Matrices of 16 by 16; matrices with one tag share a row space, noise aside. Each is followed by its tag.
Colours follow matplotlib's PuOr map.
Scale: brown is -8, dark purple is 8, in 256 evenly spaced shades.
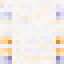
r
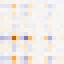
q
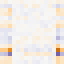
r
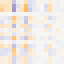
q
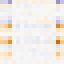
r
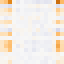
r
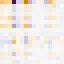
q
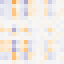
q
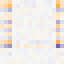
r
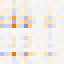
q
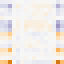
r
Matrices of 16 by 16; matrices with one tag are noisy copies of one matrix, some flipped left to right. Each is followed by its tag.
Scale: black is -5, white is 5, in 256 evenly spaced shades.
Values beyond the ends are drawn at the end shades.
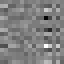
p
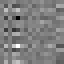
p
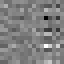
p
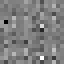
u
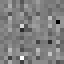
u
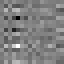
p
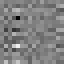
p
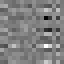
p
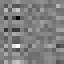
p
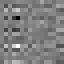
p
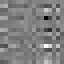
p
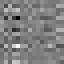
p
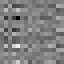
p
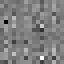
u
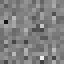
u
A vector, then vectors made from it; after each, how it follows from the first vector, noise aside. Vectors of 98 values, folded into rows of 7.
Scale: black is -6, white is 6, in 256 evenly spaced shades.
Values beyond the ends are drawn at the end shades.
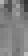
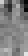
scaled up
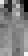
scaled up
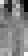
scaled up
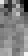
scaled up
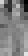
scaled up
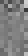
sign-scrambled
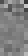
sign-scrambled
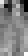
scaled up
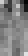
scaled up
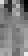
scaled up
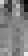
scaled up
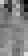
scaled up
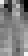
scaled up
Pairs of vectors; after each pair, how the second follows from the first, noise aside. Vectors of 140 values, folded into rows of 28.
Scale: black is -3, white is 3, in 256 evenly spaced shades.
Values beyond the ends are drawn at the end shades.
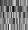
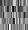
copied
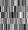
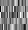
copied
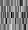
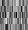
reversed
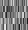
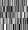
copied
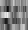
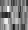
negated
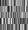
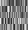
negated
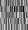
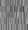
shrunk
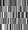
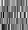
negated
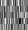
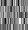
negated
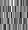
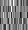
copied
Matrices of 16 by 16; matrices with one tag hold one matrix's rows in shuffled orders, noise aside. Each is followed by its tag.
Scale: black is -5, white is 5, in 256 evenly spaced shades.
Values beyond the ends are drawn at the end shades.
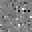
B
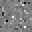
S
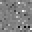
B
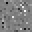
S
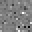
B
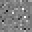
S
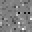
B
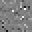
S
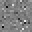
S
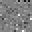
B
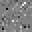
S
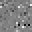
B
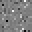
S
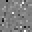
S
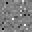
S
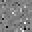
S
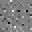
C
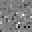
B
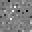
C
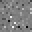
C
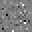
S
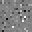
S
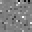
B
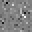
S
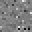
B
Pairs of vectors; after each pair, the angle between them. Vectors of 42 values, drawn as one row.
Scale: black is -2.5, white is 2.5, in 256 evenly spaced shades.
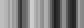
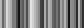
partly aligned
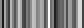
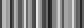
partly opposed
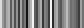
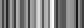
orthogonal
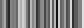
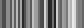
partly opposed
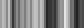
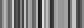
orthogonal
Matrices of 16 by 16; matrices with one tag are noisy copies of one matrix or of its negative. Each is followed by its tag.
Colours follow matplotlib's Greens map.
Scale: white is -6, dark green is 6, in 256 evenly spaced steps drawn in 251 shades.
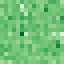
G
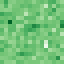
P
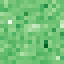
P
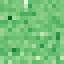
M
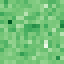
P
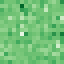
G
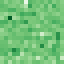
M
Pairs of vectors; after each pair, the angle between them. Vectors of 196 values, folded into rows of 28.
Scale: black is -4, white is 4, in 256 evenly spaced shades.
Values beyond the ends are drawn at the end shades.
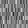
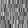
orthogonal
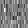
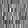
orthogonal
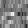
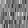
partly opposed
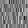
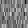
orthogonal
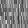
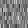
partly opposed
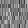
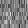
nearly parallel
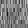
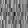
orthogonal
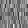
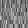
partly opposed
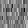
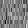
partly aligned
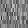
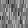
partly opposed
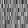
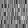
partly aligned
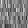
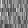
nearly parallel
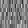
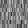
nearly opposite
